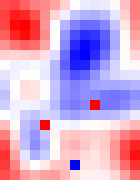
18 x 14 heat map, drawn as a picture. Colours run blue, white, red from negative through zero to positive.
Average level on the scale: 50%. Calmest part: middle left. Lone odd cells: 3, 2 higher and 1 lower than their neighbours. Ninth with the highest average: top left.
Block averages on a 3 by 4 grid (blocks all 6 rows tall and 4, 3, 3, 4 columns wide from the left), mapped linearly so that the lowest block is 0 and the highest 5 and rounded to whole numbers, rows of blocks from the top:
5302
2111
3334
